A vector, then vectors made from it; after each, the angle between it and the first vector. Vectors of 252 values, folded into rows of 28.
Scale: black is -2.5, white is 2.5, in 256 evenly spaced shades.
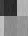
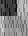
nearly parallel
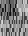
partly aligned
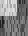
nearly opposite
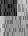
nearly parallel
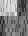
nearly opposite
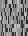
orthogonal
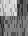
nearly opposite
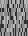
orthogonal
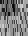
partly aligned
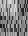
partly opposed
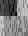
nearly parallel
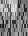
partly opposed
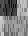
nearly parallel
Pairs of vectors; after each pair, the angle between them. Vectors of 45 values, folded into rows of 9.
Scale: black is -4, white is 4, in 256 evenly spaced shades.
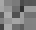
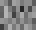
partly aligned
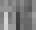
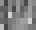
partly opposed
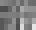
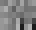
nearly opposite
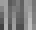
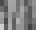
nearly opposite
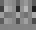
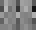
nearly parallel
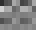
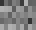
partly aligned
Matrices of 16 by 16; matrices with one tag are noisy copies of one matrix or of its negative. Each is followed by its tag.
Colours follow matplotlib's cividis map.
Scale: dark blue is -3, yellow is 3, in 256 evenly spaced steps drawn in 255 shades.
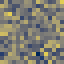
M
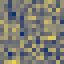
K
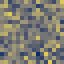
M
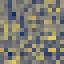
K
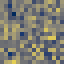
K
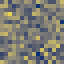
M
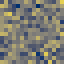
M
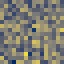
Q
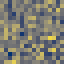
K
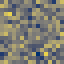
M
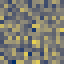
Q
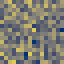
Q
